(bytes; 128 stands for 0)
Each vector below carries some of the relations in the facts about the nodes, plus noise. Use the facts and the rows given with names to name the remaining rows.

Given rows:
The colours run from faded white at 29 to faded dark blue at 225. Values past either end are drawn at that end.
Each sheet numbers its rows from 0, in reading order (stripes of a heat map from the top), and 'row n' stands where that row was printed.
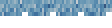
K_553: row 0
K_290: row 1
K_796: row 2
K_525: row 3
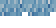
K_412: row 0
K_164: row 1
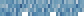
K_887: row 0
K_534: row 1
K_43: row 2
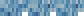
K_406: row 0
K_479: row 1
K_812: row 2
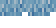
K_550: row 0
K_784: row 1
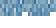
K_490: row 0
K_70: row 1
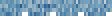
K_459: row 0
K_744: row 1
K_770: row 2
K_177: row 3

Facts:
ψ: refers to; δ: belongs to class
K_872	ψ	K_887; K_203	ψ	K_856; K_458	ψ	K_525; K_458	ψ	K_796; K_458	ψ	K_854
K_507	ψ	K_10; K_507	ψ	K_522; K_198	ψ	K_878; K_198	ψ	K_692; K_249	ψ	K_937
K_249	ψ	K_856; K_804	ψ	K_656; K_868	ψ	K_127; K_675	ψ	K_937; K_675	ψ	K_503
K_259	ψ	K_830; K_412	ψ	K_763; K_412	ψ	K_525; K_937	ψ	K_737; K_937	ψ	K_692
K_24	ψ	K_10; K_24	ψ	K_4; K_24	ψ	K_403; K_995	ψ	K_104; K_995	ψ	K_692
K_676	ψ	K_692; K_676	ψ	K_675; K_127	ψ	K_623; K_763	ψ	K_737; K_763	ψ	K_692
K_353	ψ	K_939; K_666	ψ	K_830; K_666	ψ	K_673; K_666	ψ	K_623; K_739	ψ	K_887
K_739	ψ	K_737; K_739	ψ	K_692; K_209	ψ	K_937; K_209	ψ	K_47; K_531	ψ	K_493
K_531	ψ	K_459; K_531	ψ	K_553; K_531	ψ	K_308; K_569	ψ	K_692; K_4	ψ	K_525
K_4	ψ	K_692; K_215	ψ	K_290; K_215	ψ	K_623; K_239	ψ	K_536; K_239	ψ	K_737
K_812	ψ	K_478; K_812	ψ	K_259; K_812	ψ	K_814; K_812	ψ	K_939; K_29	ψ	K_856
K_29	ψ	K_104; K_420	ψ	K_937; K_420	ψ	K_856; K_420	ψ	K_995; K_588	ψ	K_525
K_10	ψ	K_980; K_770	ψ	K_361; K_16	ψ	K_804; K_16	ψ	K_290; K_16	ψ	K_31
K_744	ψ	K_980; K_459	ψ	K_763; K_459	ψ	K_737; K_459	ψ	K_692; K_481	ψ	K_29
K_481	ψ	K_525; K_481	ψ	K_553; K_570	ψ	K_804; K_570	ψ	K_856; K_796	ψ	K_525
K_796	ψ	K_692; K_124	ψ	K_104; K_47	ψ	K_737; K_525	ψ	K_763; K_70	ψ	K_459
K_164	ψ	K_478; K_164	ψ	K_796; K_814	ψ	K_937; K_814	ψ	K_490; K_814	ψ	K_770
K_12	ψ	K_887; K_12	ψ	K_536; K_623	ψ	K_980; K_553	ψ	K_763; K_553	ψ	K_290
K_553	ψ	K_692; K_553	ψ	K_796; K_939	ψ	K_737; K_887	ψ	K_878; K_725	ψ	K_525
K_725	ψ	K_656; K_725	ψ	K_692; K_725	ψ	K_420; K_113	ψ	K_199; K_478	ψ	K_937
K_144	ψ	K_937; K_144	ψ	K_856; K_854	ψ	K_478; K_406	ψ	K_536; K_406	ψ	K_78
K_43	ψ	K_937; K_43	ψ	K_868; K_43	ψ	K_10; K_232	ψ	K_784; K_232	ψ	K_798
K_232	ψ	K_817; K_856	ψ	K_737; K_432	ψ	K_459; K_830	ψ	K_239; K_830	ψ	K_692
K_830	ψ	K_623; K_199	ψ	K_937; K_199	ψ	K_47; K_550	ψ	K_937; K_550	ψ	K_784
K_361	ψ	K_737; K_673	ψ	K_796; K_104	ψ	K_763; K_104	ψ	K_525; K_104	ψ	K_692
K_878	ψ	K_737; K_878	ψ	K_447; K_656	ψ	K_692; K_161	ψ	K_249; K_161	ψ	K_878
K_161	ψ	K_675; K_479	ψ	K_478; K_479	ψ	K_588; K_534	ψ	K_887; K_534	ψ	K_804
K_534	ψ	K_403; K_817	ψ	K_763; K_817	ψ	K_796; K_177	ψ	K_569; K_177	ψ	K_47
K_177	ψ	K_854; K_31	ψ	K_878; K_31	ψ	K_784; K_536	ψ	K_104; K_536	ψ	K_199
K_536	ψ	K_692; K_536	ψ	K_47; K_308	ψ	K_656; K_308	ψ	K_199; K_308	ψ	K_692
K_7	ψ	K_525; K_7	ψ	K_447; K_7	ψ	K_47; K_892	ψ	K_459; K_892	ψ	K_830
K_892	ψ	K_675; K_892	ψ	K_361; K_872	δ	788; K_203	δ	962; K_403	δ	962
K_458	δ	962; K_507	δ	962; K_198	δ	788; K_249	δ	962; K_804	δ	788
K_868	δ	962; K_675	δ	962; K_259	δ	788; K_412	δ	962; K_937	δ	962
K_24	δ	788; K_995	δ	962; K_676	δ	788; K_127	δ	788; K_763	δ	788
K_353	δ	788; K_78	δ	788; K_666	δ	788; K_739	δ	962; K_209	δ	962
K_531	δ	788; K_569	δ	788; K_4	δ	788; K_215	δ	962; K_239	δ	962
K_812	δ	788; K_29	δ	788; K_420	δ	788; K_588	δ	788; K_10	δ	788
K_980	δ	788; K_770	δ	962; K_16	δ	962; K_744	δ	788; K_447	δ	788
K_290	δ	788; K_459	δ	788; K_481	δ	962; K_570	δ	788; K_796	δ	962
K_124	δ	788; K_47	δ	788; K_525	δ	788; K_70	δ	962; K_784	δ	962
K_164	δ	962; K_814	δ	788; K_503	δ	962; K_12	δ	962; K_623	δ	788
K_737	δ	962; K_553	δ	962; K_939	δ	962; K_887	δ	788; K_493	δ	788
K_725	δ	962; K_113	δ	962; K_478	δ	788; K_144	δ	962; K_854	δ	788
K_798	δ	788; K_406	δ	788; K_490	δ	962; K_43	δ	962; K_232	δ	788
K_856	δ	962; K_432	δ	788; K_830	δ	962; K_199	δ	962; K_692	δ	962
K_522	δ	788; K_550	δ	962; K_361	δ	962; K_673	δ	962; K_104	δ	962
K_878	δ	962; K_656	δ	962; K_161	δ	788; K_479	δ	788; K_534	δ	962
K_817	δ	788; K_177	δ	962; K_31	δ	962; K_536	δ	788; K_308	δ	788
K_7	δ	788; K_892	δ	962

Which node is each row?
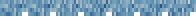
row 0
K_259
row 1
K_814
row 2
K_203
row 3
K_872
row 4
K_675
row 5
K_24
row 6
K_868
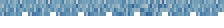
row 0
K_856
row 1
K_939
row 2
K_892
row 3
K_31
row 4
K_817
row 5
K_353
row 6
K_16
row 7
K_361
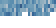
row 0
K_447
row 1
K_503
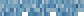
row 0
K_673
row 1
K_798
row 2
K_432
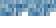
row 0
K_980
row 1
K_804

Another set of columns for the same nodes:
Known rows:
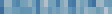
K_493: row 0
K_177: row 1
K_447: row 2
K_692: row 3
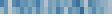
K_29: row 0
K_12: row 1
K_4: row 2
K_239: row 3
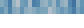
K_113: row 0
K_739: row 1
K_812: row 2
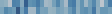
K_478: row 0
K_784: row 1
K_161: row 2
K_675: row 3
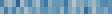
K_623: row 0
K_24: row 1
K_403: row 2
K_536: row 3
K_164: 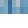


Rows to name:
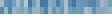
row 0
K_878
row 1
K_887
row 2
K_124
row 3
K_534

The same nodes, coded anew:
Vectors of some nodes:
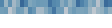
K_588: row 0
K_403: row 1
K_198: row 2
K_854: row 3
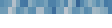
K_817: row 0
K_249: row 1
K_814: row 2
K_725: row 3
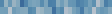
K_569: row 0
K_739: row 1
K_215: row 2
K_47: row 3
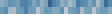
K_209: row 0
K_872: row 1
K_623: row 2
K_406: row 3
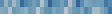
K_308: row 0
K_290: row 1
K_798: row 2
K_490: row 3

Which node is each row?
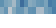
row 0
K_666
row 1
K_43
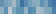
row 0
K_127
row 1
K_796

